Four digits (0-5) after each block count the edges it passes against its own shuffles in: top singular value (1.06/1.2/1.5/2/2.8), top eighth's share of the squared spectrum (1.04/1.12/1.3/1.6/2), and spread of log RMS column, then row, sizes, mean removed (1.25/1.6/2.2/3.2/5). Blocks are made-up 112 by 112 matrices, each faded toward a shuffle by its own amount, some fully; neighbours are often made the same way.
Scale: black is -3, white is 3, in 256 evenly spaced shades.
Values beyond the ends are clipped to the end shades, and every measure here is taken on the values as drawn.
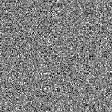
4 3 1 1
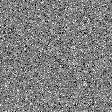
3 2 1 0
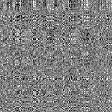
5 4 3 3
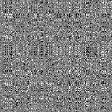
5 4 3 3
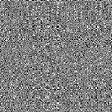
4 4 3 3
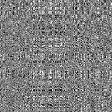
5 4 3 3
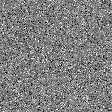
1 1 0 0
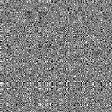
5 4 3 3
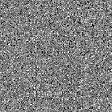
4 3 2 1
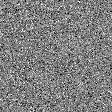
0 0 0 0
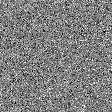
0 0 0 0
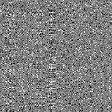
4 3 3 2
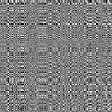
5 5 4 4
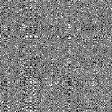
5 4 3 3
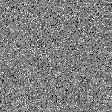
3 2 0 0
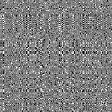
5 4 3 3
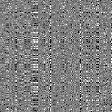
5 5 4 3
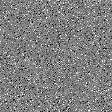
3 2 1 0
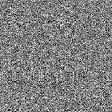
4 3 2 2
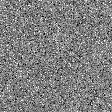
0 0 0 0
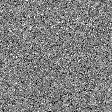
1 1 0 0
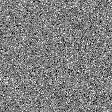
2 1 0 0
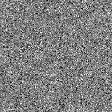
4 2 1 1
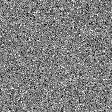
1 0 0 0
